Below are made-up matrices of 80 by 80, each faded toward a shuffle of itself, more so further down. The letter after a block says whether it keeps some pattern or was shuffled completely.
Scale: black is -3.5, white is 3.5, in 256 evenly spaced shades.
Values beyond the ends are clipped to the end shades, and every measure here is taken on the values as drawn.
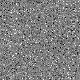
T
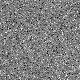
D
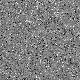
D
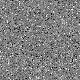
T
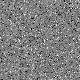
D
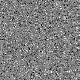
T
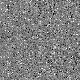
T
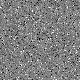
D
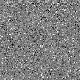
T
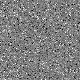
T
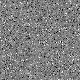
T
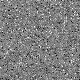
D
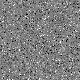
T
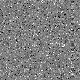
T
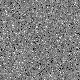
D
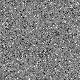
D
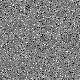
T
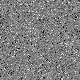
D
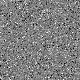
D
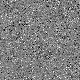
D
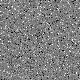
D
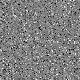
T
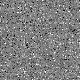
T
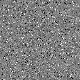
T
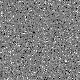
D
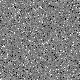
D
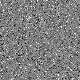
D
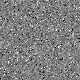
D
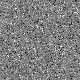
D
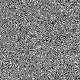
T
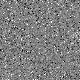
T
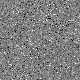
D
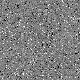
T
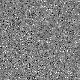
T
